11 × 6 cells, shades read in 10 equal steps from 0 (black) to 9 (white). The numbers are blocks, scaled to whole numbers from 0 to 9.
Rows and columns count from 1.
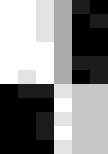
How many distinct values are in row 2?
5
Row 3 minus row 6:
0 1 -1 0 0 -1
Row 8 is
0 0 0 9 7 7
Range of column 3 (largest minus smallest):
9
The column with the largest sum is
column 4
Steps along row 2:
same down down down up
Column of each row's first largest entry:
1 1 1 1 1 1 4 4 4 4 4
